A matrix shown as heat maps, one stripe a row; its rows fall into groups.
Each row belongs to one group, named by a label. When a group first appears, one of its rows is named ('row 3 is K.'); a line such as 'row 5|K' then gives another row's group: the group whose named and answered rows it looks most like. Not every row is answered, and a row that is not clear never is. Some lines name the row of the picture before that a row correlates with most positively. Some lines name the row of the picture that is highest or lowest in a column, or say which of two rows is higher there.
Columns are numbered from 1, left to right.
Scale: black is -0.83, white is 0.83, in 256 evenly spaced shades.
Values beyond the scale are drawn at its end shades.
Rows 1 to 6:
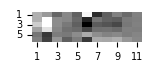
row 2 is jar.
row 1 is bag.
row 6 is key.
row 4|jar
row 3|jar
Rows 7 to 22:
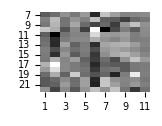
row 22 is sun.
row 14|key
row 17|jar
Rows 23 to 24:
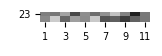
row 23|sun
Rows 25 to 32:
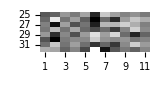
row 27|key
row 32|bag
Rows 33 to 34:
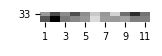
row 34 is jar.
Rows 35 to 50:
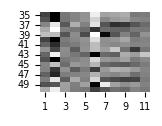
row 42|sun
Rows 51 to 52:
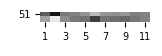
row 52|jar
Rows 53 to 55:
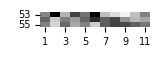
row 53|key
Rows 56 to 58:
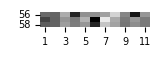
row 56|sun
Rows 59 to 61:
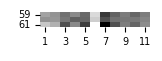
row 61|bag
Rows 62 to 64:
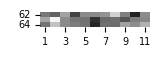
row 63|jar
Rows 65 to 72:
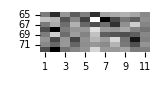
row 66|bag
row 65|key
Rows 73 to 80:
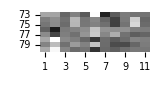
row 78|jar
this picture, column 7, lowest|73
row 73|bag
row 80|jar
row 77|sun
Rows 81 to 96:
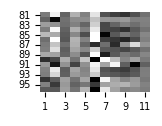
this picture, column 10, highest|87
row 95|key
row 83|bag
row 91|sun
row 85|bag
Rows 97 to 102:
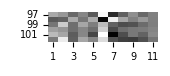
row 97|bag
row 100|bag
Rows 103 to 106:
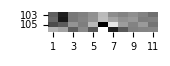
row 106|bag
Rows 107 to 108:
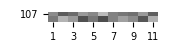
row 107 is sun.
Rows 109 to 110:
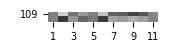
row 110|key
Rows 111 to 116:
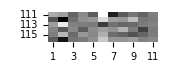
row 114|sun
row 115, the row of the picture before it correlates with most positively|109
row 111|bag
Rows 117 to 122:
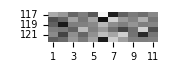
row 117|bag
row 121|sun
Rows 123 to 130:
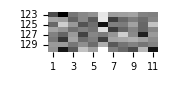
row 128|key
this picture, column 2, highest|125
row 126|bag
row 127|sun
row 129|bag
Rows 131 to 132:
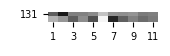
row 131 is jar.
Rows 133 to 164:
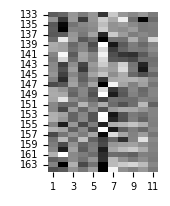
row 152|key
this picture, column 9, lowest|141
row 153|bag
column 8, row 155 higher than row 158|Yes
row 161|jar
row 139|bag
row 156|bag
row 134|sun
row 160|key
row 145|sun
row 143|sun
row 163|key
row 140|bag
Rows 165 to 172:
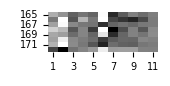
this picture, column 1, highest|168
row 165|bag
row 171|jar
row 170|jar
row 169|bag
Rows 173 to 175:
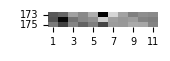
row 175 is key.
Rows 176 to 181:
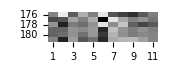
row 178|sun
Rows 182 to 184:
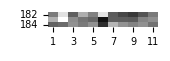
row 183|jar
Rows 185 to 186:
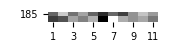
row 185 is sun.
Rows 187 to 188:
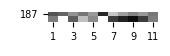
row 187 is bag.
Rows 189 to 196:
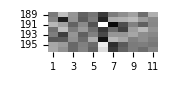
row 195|bag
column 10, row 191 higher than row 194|No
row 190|key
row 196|bag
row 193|key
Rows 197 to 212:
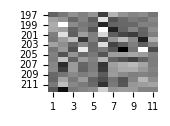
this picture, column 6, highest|200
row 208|key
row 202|sun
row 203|bag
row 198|bag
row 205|key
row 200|bag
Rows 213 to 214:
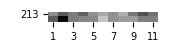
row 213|sun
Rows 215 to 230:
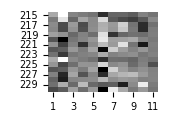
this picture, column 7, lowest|219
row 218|sun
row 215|jar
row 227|key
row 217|sun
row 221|sun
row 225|sun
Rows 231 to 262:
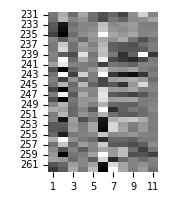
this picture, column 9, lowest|243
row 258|sun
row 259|sun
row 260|bag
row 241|jar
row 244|key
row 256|jar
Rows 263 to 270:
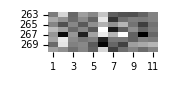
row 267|sun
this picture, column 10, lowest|267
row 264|bag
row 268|jar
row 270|bag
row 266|bag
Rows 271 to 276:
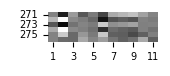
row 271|key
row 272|jar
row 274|jar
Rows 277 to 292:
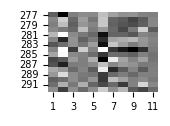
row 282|key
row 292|sun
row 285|jar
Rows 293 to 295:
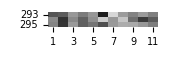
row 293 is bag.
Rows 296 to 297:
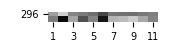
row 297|key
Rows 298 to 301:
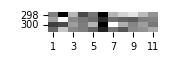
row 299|jar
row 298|key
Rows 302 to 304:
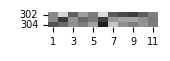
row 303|key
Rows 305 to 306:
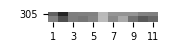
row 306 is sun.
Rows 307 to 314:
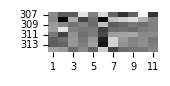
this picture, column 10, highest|307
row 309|bag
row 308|key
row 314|bag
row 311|key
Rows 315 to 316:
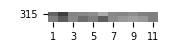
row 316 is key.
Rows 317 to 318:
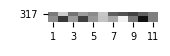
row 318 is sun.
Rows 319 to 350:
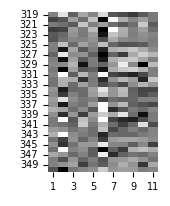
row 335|sun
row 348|key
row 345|sun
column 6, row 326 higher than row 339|No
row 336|jar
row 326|key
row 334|sun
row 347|bag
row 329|sun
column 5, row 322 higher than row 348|Yes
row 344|key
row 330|key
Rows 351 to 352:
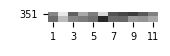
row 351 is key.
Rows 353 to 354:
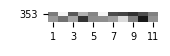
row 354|sun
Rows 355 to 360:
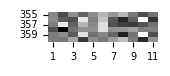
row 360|sun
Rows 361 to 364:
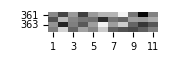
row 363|sun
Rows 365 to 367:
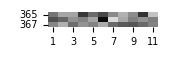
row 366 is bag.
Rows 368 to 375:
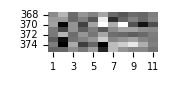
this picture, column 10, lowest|370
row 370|sun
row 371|key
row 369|bag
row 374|key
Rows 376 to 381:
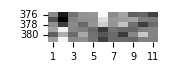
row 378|sun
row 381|jar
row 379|jar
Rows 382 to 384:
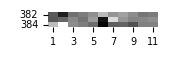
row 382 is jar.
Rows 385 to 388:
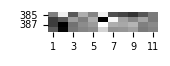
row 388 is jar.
